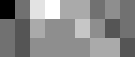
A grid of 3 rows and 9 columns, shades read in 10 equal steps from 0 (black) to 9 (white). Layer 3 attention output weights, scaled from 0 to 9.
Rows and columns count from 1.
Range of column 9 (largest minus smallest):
1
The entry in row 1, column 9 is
4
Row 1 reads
0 4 8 9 6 6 4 5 4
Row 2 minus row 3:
0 0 1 0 0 2 -1 -3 1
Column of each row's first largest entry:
4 6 7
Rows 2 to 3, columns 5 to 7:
5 7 5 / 5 5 6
